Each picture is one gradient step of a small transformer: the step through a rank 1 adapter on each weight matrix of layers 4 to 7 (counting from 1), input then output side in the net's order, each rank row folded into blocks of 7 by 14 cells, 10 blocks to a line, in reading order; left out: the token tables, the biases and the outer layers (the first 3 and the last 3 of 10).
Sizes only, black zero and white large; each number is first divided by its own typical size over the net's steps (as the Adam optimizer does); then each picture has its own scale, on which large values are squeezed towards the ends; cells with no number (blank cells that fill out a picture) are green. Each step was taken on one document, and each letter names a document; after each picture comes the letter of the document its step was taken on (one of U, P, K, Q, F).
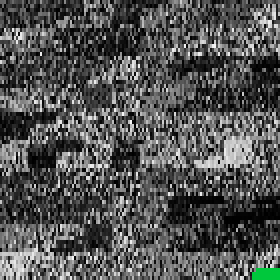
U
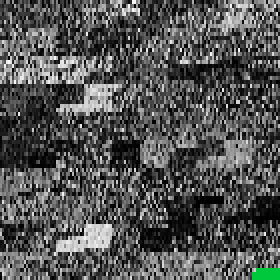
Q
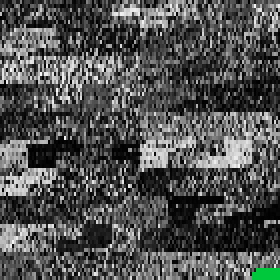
U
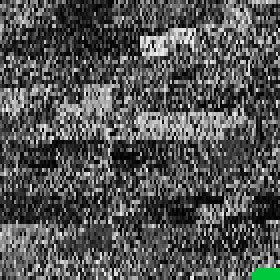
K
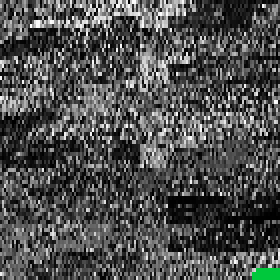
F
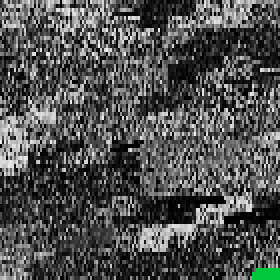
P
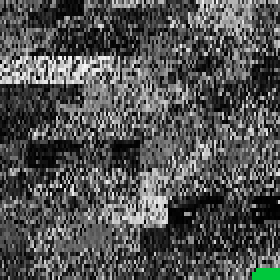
K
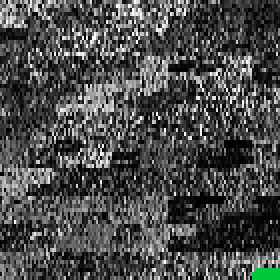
F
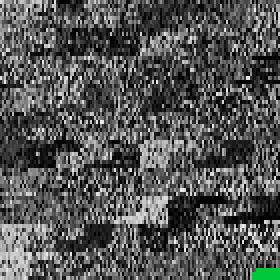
K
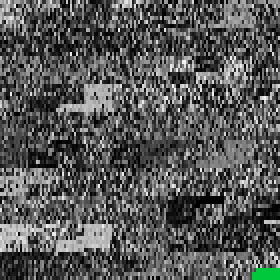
Q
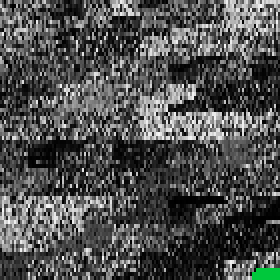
U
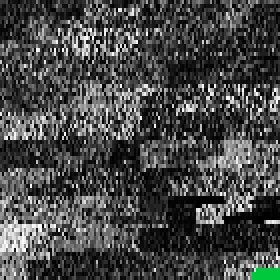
F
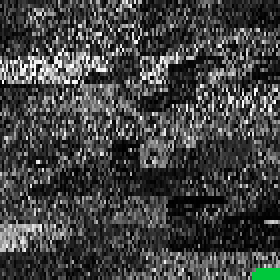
F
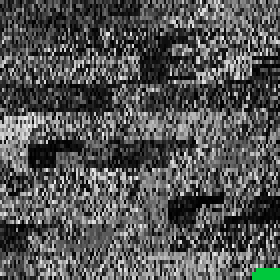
K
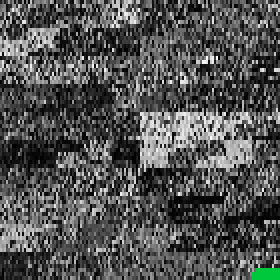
Q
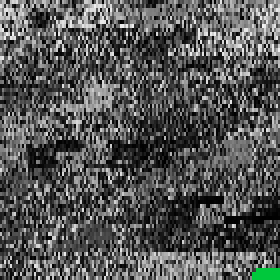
U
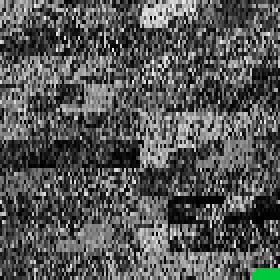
Q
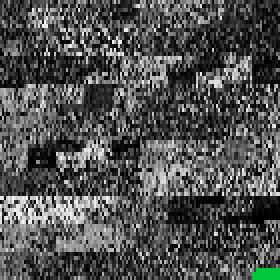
P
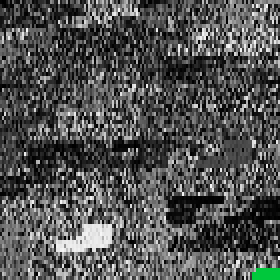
U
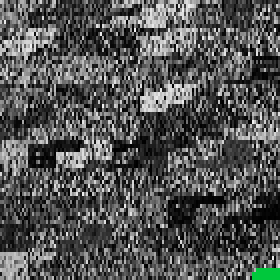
K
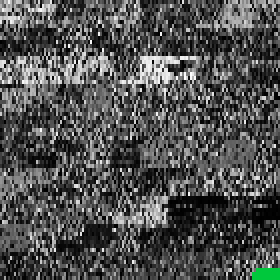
F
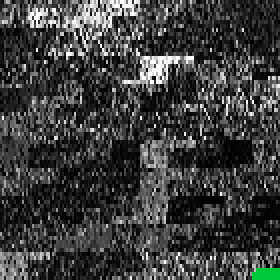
F
